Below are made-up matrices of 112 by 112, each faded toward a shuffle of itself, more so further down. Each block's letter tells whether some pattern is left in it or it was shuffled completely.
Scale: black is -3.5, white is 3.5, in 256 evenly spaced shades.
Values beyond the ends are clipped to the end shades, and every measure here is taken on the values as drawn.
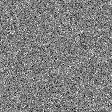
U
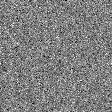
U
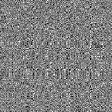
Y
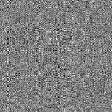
Y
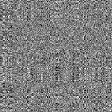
Y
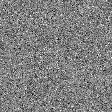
U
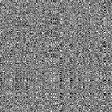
Y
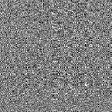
Y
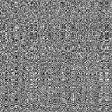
Y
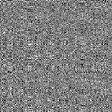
Y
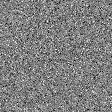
U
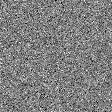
U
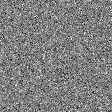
U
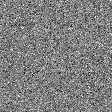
U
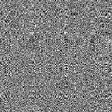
Y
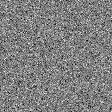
U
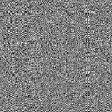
Y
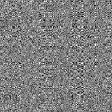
Y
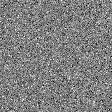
U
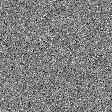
U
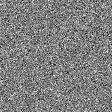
U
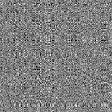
Y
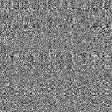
Y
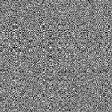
Y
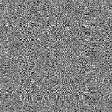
Y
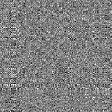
Y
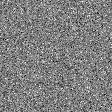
U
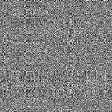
Y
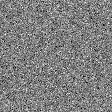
U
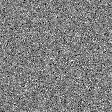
U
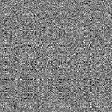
Y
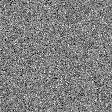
U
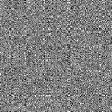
Y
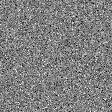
U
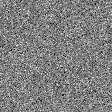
U
